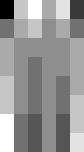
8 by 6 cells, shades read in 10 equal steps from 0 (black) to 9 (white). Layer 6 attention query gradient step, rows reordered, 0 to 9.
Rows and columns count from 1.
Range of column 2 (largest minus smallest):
3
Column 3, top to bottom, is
9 7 5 4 4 4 3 3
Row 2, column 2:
6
